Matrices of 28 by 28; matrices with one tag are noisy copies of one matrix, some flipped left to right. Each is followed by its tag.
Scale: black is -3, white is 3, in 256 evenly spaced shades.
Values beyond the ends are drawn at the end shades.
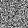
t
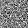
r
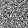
r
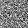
r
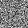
t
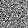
r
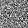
r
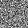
t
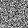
t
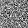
r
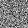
t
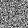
t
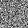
t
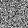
t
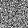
t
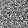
r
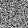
t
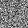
t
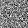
r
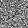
t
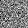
r
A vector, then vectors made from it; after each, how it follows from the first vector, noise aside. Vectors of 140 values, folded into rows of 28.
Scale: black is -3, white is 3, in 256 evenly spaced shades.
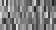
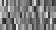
copied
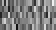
negated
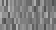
shrunk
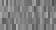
shrunk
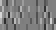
partly zeroed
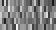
copied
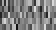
negated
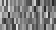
copied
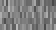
shrunk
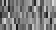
negated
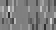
partly zeroed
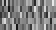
negated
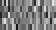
negated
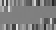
partly zeroed
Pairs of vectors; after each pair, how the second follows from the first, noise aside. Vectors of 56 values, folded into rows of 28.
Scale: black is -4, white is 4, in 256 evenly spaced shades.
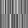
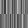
sign-scrambled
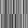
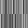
copied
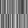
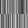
copied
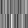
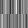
reversed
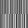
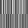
reversed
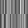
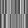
copied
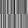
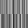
reversed
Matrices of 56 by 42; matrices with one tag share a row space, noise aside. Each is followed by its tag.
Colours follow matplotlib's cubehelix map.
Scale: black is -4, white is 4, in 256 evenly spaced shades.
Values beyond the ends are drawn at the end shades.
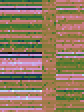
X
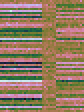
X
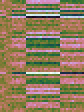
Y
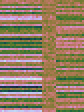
X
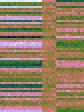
X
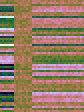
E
